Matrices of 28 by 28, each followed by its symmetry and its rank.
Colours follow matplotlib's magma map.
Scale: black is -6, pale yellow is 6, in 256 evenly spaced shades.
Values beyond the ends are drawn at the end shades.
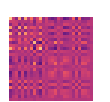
symmetric, rank two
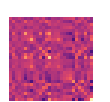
symmetric, rank three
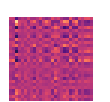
neither, rank two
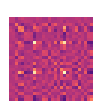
symmetric, rank three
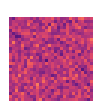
neither, full rank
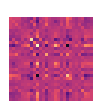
symmetric, rank three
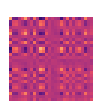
symmetric, rank two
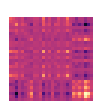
symmetric, rank two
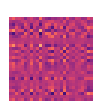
neither, rank two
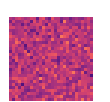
neither, full rank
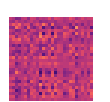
neither, rank three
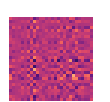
neither, rank three
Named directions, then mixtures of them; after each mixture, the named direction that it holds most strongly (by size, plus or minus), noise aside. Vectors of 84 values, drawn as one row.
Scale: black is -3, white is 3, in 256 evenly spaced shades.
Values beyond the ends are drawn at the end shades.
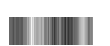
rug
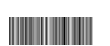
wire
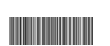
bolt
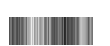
rug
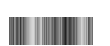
rug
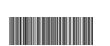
bolt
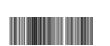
wire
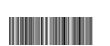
wire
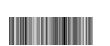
wire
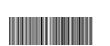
wire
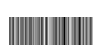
wire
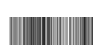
rug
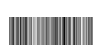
bolt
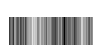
rug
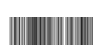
wire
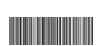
bolt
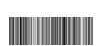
bolt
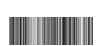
bolt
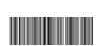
wire
